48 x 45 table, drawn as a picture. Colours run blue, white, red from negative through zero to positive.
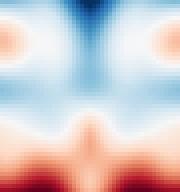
Ninth with the lowest average: top middle. Grain: smooth. Mirror symmetry: left to right. Slope: up to the bottom.
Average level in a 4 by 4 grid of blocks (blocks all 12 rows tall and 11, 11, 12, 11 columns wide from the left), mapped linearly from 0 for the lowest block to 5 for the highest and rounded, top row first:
2 0 0 2 | 1 1 1 1 | 2 2 2 2 | 5 5 5 5
